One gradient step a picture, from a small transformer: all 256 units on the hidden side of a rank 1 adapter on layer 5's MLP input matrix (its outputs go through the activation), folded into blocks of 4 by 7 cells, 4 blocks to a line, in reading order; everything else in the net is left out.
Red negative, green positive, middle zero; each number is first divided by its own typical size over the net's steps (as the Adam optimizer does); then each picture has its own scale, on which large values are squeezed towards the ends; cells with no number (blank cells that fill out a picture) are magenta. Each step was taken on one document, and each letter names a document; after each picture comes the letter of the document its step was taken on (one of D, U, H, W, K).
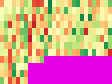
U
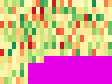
U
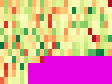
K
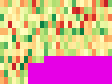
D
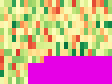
U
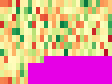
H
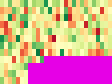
K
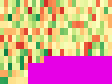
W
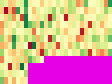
W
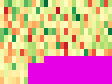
D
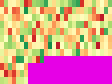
K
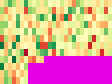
W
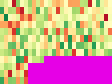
H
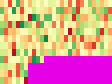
H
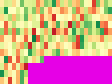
U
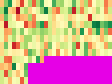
D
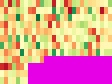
K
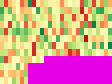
H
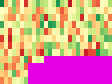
W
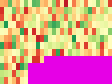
W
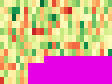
W
